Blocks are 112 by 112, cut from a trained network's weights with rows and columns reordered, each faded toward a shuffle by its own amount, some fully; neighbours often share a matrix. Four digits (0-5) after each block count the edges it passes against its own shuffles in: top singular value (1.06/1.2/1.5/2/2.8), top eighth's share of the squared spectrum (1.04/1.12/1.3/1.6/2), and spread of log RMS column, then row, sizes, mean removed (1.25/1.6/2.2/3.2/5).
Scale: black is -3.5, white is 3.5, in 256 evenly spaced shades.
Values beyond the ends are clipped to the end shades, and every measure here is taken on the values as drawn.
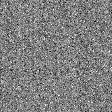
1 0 0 0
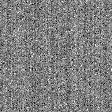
3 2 0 1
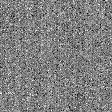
2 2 0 1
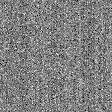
2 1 0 0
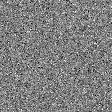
0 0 0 0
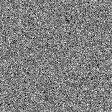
0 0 0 0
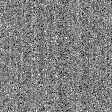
2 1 0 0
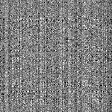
4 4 1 3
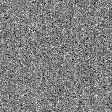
1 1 0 0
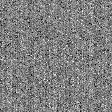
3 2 0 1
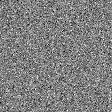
0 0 0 0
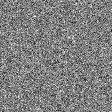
2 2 1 0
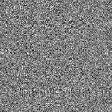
3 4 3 2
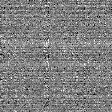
4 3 3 1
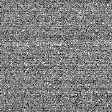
3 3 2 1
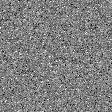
0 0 0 0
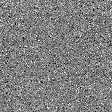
0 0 0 0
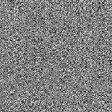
4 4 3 2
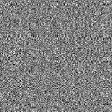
4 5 2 3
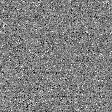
1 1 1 0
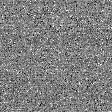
2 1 1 0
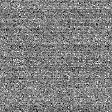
3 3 2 1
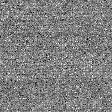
2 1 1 0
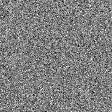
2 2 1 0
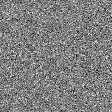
1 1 0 0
